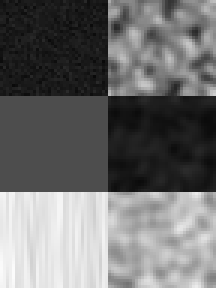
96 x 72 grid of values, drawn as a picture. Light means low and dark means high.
The table splits into 3 rows of 2 panels. Panel 1,1: very high, fine-grained, faint in contrast. Panel 1,2: middling, blotchy, strong in contrast. Panel 2,1: high, flat. Panel 2,2: very high, blotchy, faint in contrast. Panel 3,1: very low, streaked downward, faint in contrast. Panel 3,2: low, blotchy.
